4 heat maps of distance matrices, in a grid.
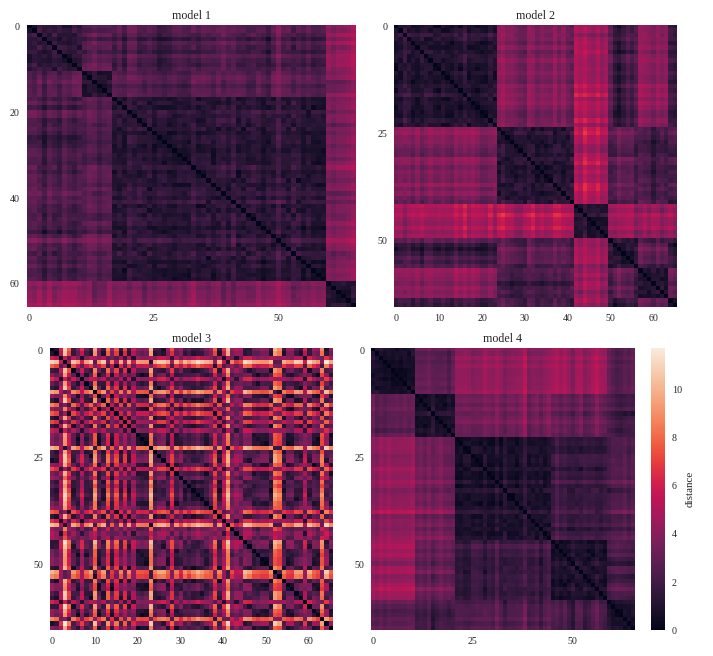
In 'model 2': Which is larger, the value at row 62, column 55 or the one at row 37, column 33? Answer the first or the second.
the first
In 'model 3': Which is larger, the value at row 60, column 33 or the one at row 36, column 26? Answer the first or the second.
the second
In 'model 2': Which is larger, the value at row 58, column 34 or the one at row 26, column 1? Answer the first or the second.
the second
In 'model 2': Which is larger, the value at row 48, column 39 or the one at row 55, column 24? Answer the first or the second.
the first
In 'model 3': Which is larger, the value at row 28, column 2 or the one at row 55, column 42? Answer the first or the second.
the second
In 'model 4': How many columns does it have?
66
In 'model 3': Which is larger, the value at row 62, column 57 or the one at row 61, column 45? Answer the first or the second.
the second
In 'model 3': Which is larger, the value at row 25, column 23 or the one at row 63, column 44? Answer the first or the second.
the first
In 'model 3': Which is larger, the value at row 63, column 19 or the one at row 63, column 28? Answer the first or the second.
the first
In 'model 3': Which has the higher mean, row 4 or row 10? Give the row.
10
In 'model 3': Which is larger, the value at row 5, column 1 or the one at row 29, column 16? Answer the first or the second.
the second
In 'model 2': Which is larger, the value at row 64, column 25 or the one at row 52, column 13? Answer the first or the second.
the first
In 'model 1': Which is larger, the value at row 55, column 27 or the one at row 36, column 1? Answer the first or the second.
the second
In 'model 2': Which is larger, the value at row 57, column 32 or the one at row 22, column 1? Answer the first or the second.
the first
